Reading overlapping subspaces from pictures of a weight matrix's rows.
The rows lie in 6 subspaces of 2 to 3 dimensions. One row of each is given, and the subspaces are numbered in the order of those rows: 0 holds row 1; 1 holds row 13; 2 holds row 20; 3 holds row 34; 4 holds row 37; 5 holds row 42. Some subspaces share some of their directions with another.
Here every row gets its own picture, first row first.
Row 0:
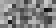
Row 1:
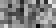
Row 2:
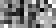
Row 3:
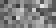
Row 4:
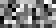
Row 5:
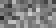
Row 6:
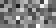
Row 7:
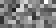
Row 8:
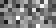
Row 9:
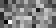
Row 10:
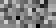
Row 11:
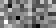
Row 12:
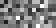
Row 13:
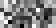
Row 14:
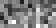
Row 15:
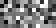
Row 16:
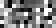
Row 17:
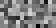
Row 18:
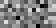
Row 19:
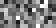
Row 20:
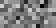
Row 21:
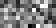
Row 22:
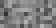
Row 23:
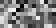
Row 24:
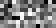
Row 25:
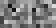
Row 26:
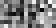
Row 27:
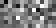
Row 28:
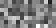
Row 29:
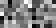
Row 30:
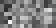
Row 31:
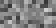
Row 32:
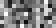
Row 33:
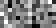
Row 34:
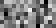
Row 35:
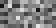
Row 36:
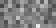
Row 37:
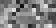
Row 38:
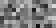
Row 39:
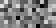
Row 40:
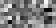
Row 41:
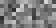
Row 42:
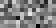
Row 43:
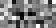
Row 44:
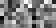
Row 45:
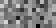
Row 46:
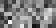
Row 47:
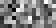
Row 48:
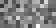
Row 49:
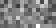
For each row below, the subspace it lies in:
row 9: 1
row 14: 5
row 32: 3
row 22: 3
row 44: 2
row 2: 0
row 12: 0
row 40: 1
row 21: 4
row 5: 5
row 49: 0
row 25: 2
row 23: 4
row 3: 5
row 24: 5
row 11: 4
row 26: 0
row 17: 5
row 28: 5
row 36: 0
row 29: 2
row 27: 5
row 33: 4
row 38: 4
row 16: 3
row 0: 1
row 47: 2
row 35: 3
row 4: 2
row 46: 1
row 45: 1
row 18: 2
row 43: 5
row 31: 1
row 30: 1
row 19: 3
